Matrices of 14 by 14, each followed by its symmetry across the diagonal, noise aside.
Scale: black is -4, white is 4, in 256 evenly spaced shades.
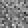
antisymmetric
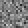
neither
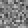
antisymmetric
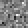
antisymmetric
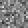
neither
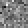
antisymmetric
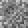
symmetric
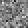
neither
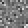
symmetric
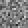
antisymmetric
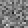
neither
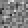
antisymmetric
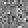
neither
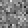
neither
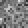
symmetric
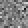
neither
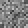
symmetric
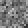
symmetric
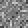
symmetric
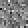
antisymmetric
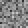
symmetric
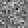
neither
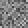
symmetric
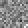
symmetric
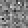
antisymmetric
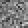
neither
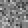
antisymmetric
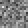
neither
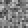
antisymmetric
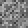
symmetric
